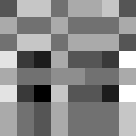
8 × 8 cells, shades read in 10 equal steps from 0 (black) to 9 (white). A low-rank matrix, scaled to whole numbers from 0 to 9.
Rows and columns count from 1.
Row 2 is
6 4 4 6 4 4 4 6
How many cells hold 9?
2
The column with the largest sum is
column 8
